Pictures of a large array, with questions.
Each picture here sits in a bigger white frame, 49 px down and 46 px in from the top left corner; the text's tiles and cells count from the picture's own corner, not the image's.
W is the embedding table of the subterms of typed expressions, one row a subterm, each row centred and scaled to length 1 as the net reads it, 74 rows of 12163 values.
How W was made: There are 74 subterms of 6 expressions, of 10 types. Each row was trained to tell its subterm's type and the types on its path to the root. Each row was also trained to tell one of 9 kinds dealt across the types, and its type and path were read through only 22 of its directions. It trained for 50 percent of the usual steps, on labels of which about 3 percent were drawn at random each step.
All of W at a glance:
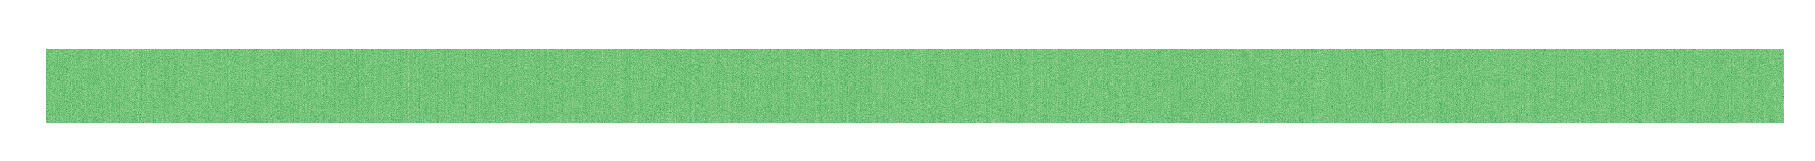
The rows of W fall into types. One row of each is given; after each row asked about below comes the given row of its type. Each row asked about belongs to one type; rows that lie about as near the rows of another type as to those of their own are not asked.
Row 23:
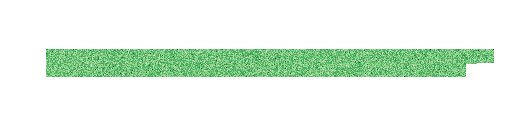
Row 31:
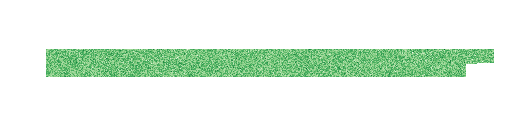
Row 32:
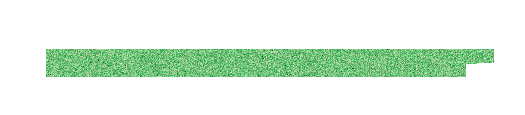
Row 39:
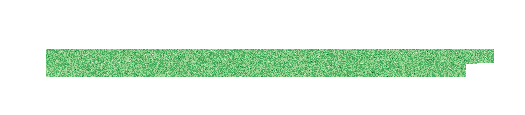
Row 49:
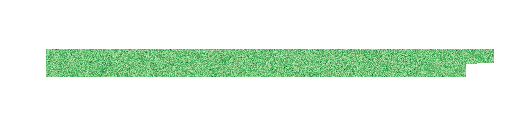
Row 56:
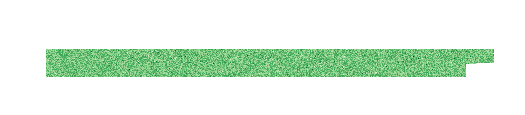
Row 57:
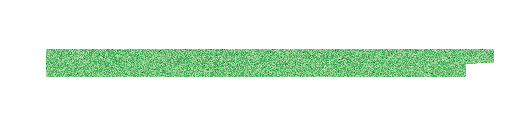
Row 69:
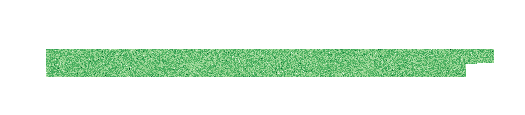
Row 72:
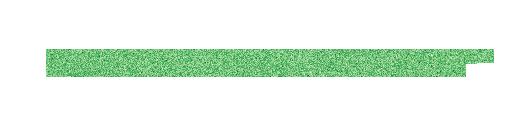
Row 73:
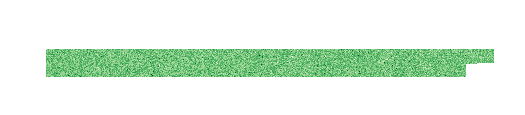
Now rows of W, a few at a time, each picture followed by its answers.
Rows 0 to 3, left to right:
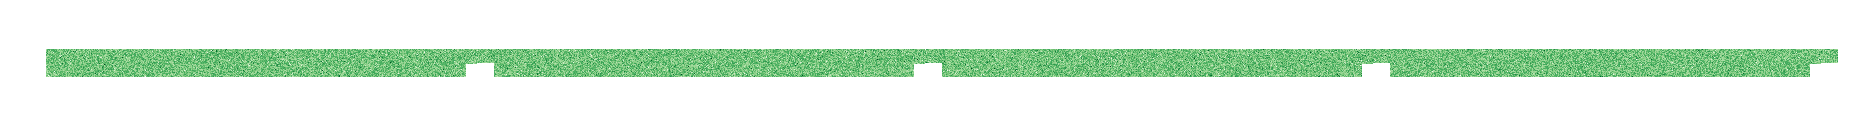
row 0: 57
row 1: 73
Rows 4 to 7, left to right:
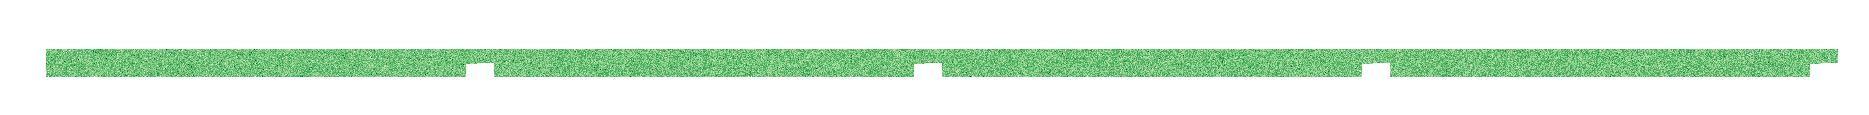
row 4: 31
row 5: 23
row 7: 39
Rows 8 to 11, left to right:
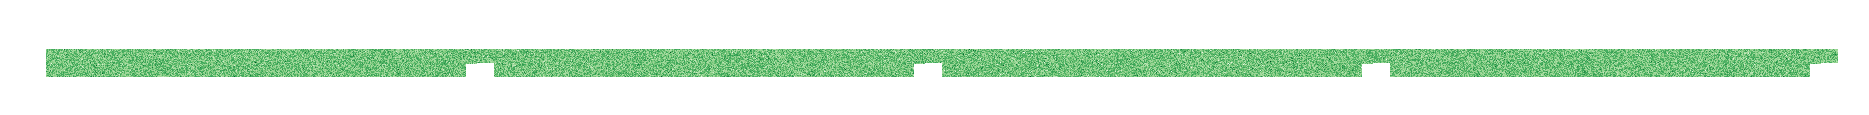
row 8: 57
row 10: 49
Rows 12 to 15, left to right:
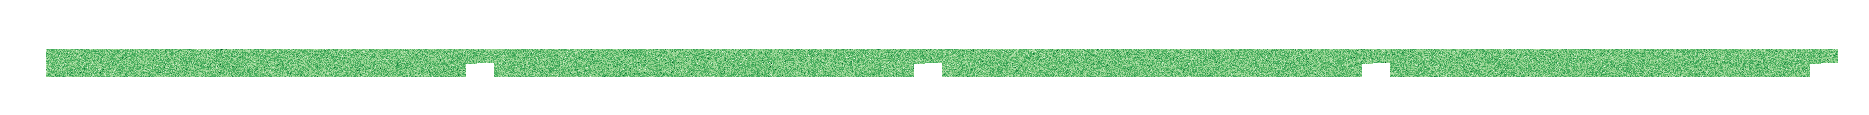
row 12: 57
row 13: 56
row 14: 57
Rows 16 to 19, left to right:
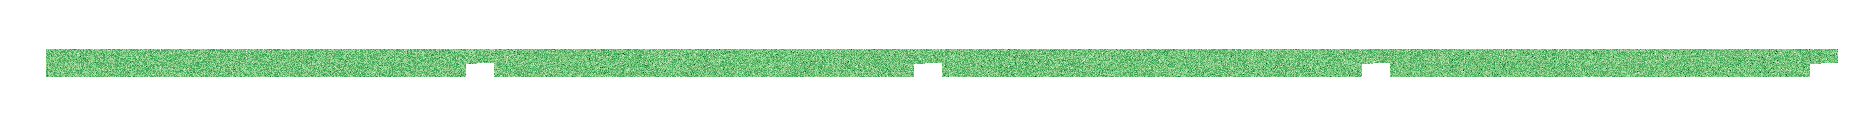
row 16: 73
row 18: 69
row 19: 31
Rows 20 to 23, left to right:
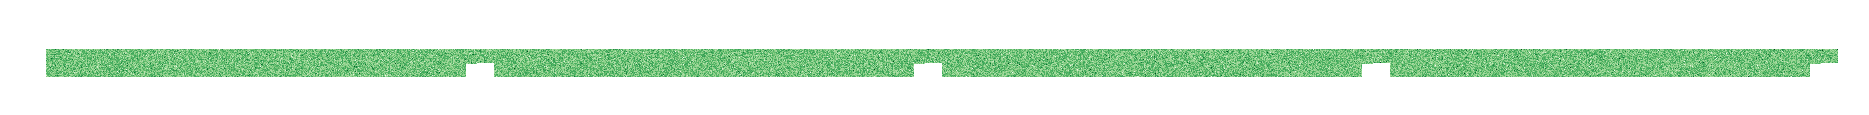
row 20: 23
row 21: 49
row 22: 56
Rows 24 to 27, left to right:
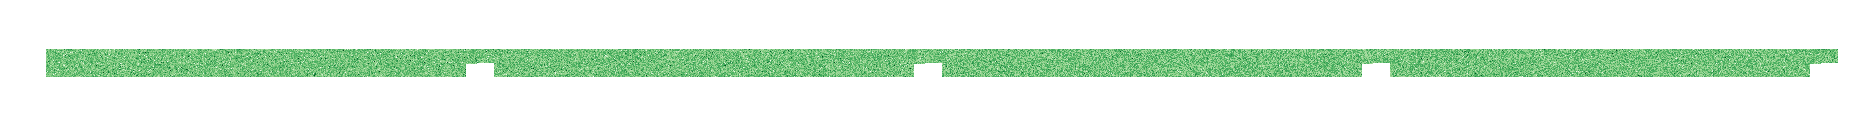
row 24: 32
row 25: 56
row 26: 39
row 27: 69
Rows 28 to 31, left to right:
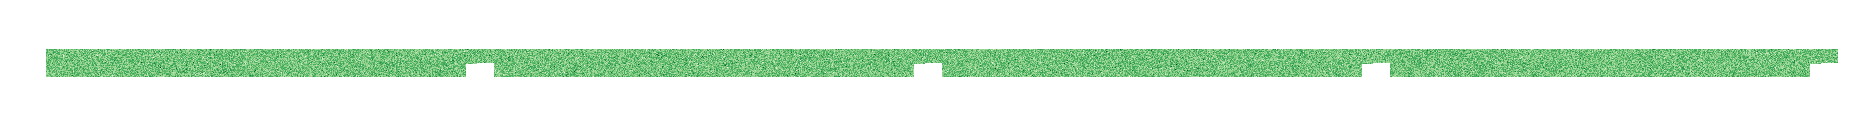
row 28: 57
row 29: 49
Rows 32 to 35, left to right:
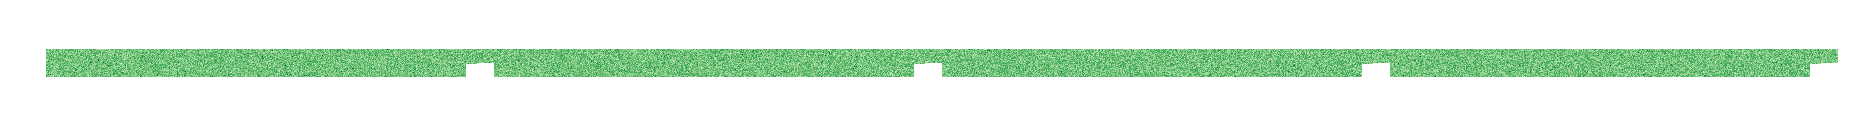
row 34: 57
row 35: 57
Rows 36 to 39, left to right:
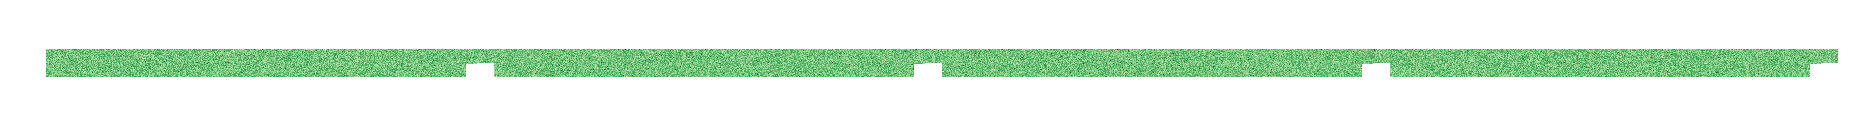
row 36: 56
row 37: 39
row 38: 56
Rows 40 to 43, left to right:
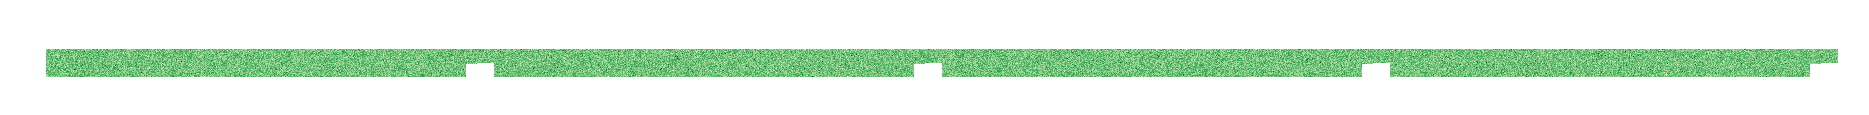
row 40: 56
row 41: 49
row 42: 56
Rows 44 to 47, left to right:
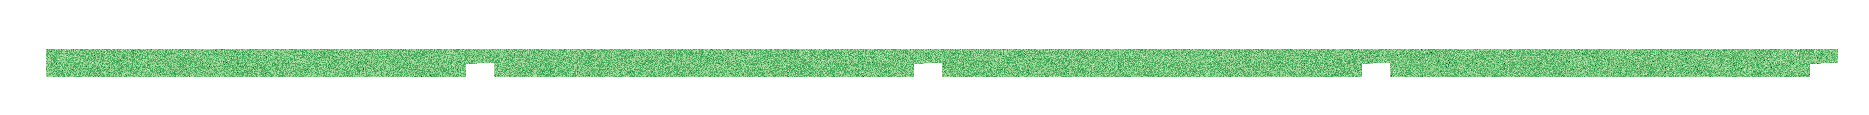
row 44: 72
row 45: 39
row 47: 31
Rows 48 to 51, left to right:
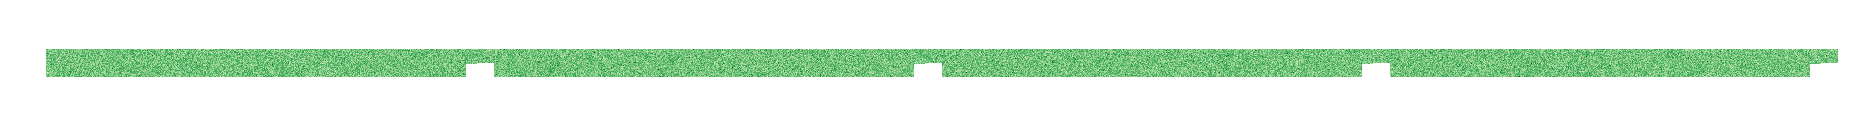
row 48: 72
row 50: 39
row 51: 39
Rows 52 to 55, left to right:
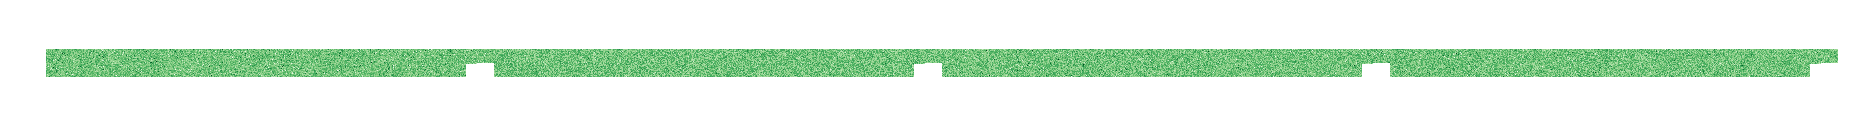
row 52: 73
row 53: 72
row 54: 23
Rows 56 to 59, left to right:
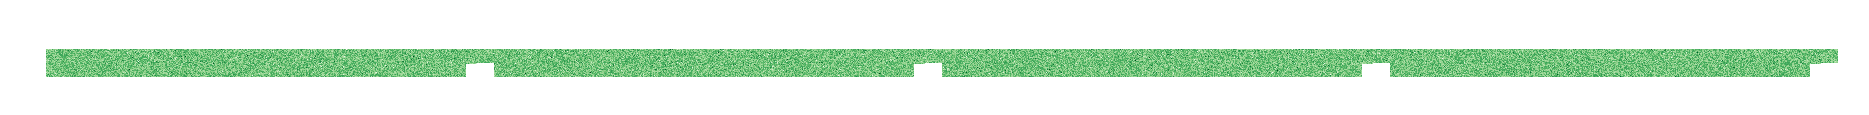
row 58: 49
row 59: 57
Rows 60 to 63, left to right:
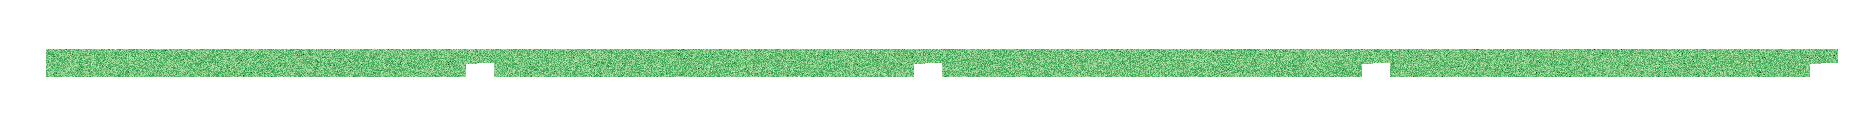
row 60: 73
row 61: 39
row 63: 49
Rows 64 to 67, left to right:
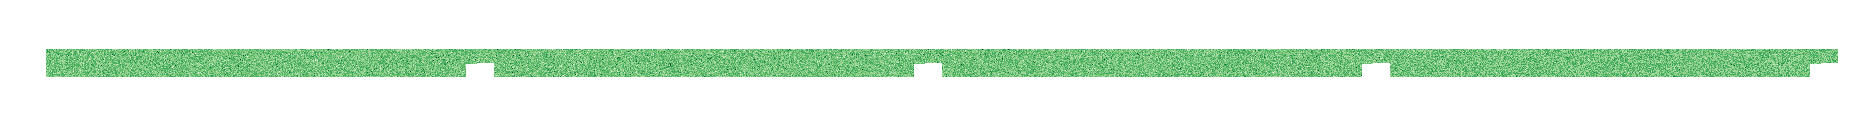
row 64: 69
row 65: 32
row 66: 72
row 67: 72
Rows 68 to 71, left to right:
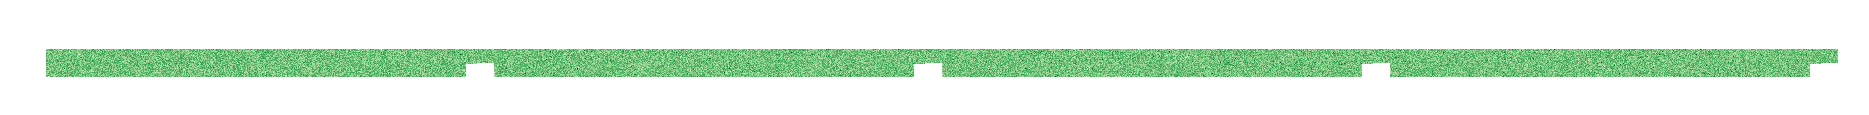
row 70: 72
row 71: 49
